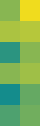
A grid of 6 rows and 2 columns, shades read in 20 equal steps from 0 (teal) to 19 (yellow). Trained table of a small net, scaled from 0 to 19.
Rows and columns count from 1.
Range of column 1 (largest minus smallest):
13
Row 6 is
5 8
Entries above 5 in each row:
2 2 1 2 1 1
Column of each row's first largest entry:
2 2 2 2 2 2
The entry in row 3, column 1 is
2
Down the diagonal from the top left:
10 14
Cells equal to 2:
1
